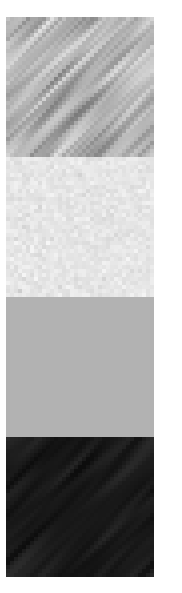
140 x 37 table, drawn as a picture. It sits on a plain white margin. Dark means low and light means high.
The table splits into 4 rows of 1 panel. Panel 1,1: high, slanting up to the right. Panel 2,1: very high, fine-grained, faint in contrast. Panel 3,1: high, flat. Panel 4,1: very low, slanting up to the right, faint in contrast.
